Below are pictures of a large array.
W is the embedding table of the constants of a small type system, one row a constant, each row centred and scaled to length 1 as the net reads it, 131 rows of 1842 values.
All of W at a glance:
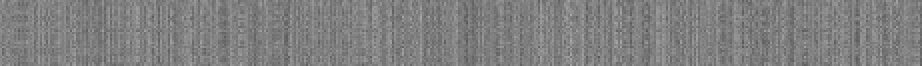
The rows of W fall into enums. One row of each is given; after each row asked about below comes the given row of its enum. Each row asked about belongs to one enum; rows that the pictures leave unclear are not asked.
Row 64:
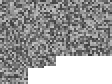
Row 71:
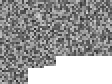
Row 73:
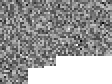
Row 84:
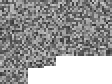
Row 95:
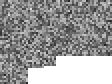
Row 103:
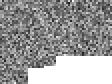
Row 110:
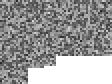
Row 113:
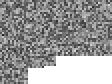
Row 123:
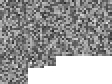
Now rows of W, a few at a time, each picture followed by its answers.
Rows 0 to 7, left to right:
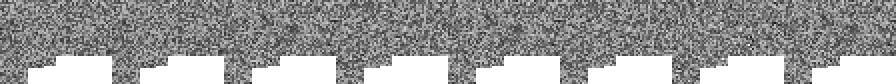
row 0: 84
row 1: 84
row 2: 95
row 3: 110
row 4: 95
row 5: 110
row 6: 73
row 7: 95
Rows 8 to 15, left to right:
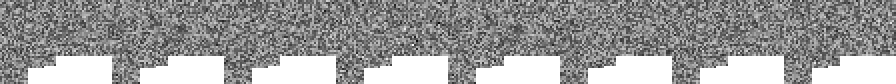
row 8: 113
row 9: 95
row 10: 110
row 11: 73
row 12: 95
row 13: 84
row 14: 113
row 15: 123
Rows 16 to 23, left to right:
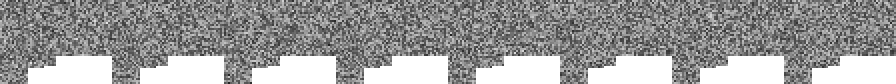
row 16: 123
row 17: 64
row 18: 95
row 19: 64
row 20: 113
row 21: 84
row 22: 71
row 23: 84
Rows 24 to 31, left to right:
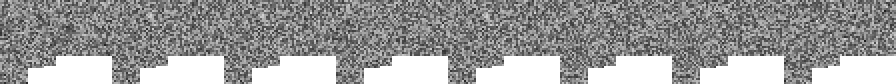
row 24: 95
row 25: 71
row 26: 71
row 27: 84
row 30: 64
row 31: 110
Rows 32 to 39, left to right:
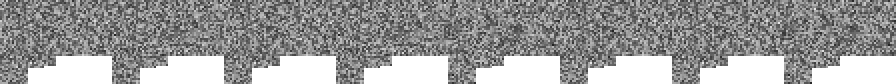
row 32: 123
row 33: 113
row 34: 123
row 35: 113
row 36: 95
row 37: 123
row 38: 123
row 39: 95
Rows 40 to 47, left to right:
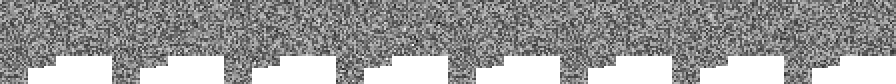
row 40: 64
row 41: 113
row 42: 123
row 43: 73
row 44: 64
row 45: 64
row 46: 71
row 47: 84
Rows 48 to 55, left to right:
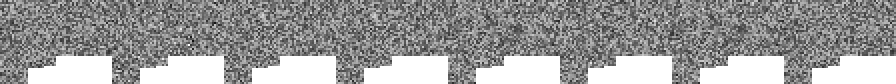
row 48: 84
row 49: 73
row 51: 71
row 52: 95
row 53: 123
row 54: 95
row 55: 84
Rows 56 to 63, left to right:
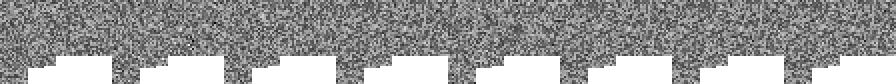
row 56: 64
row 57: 73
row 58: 71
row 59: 110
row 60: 95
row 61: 110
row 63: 110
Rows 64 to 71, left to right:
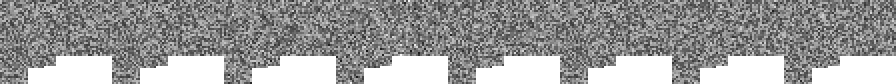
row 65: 64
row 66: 95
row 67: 103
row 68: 113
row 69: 64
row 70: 110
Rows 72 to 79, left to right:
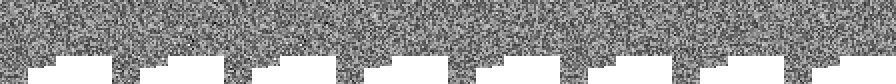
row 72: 64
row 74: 73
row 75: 71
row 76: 110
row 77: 64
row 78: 113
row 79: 71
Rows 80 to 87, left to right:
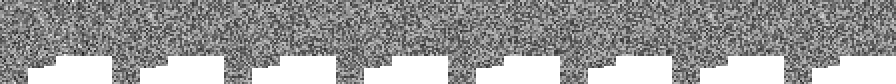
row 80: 103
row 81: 71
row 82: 64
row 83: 64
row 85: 84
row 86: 71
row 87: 71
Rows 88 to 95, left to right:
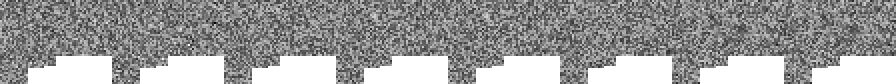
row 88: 123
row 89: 73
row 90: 64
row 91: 71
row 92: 71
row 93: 84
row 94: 95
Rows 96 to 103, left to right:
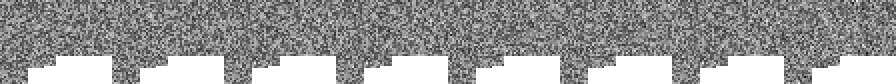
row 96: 110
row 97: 71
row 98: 123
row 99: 123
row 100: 113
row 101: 113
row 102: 123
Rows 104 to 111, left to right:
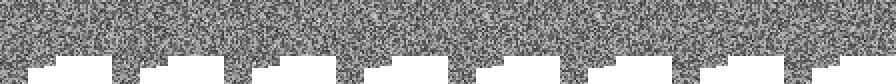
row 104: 110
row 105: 123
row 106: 123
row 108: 71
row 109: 71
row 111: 110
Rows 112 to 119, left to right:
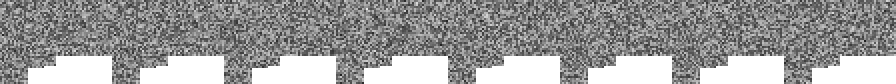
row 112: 113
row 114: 84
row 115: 95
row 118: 64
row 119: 110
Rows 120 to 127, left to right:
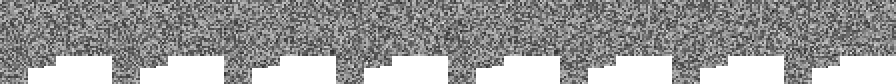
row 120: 64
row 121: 64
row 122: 84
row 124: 84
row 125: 110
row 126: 110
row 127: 113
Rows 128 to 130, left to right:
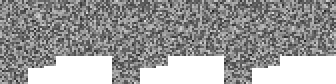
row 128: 71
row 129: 110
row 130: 110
